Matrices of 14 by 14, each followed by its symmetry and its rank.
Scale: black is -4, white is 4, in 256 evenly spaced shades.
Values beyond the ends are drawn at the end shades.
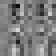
neither, rank two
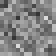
symmetric, full rank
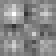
symmetric, rank two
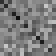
symmetric, full rank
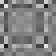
symmetric, rank two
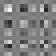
symmetric, rank one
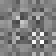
symmetric, rank two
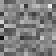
neither, rank three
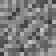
symmetric, full rank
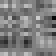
neither, rank two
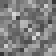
symmetric, full rank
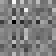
neither, rank two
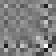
symmetric, rank two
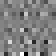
neither, rank two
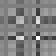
symmetric, rank one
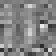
neither, rank three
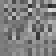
neither, rank three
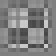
symmetric, rank one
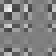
symmetric, rank one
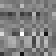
neither, rank two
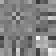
symmetric, rank two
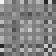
symmetric, rank two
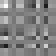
symmetric, rank one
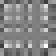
symmetric, rank one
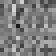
neither, rank three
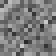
symmetric, full rank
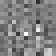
neither, rank three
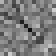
symmetric, full rank
